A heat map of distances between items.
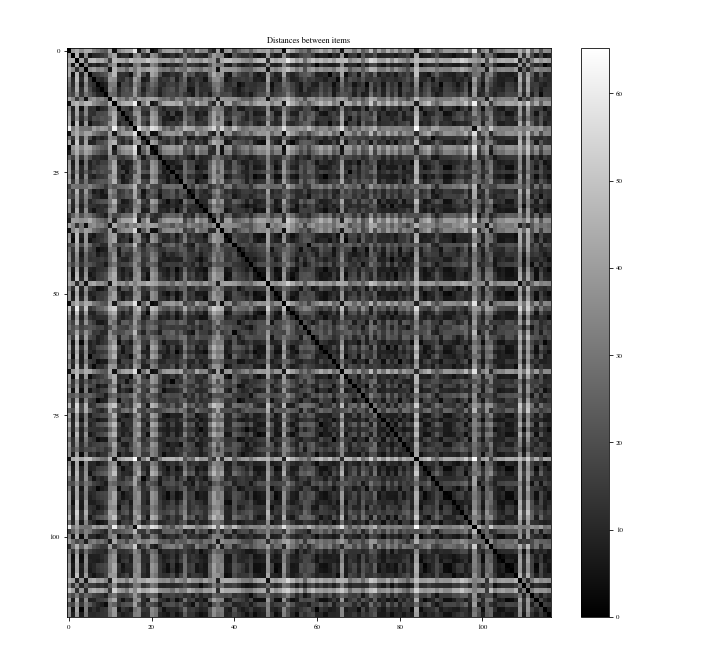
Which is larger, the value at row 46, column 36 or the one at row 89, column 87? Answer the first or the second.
the first
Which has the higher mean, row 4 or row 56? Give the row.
4
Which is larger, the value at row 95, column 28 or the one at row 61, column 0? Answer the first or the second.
the second
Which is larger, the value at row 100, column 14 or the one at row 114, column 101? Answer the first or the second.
the second
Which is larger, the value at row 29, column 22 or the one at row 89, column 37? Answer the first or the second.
the second
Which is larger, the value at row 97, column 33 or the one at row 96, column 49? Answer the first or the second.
the second
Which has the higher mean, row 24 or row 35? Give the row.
35
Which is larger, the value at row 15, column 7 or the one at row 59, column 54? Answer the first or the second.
the second
